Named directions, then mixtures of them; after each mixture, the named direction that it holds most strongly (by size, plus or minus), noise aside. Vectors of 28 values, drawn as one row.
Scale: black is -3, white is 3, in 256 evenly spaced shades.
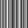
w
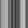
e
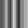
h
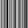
w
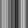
e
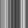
e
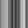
e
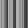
h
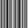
w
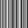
w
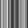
e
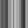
e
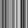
e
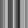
h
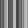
h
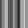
h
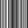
w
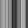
e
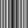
w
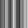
h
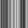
e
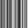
w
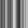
h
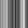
e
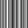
w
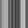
e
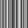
w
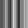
h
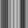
e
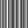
w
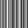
w
